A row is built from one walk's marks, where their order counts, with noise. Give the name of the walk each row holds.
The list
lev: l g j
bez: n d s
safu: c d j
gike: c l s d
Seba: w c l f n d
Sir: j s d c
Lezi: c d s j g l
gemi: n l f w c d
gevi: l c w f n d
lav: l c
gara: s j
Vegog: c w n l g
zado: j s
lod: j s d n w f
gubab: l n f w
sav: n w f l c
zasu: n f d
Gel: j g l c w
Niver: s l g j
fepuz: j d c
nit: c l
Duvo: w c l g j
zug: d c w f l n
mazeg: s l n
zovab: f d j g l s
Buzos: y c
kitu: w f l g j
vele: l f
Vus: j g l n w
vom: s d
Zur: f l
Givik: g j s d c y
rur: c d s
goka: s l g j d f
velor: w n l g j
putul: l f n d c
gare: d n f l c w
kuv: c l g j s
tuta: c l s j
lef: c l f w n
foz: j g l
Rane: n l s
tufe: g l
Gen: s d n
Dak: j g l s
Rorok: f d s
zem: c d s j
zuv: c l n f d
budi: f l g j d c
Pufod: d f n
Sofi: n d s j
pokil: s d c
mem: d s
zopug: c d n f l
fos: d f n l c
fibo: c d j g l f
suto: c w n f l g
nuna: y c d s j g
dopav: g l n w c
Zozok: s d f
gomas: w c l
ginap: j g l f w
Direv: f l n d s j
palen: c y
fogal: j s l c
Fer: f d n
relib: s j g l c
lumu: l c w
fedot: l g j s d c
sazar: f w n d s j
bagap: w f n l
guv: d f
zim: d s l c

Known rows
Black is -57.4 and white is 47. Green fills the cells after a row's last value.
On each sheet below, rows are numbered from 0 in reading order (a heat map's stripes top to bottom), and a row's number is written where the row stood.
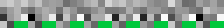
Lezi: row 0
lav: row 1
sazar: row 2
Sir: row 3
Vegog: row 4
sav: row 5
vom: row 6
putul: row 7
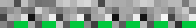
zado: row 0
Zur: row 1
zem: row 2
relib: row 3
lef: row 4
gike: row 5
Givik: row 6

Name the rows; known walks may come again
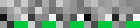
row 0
kuv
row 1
Fer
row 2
bez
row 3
lav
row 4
sav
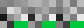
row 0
budi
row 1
suto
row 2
Vus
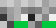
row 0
Lezi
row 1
Vegog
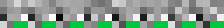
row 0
zug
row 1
zim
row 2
gevi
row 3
bagap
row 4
gike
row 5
Seba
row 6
guv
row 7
dopav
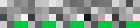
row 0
pokil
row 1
fepuz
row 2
Zozok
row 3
Zur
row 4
relib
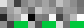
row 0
Niver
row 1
putul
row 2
mem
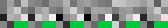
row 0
ginap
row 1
kitu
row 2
lev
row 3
gubab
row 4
rur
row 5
Dak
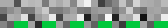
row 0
zado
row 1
Givik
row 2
Sir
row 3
mazeg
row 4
Gel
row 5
lef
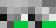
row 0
zuv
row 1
tufe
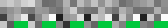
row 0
zem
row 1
vom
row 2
foz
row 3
Duvo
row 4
sazar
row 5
velor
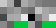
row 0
gara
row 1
vele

